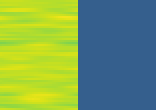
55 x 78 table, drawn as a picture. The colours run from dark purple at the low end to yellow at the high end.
The table splits into one row of 2 panels. Panel 1,1: very high, streaked across, faint in contrast. Panel 1,2: low, flat.
